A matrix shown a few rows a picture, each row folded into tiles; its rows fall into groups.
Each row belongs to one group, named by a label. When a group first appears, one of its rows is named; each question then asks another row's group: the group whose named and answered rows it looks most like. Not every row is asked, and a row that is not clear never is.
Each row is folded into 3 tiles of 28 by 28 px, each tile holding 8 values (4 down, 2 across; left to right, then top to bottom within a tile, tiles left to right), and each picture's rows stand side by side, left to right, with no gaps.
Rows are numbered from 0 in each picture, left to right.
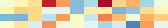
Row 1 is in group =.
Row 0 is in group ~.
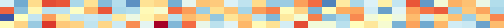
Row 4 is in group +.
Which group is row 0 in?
~
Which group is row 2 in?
=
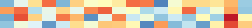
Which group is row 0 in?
=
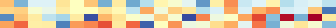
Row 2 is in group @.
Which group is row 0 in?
+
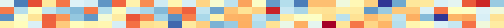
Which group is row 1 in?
~
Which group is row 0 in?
~
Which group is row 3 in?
+
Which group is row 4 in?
+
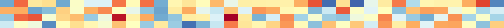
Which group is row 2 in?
=
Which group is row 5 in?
~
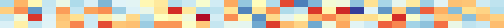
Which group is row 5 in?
=
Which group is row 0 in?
=
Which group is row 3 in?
+
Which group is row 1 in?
+
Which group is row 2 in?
@
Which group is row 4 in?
@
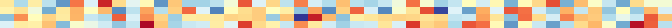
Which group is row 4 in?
+
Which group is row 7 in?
@
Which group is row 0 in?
+
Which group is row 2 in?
+
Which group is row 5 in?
@
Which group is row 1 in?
=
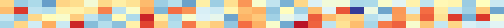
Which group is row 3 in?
@
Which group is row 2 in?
+
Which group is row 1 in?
=
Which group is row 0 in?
+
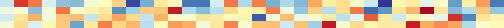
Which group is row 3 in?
+
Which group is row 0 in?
=
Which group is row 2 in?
@
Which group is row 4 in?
+
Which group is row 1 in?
+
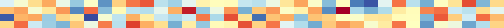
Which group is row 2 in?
=
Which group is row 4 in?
@
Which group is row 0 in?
=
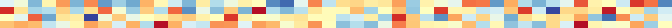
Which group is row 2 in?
@
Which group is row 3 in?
@
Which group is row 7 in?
~
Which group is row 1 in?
+
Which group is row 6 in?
+
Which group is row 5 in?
~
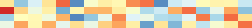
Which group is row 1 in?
~
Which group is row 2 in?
=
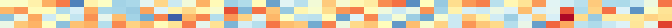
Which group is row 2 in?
=
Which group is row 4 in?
~
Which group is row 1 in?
@
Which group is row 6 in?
=
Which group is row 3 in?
+
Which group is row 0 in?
~
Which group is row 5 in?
~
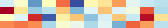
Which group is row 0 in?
@
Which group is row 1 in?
=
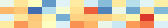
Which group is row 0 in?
+
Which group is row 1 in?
@
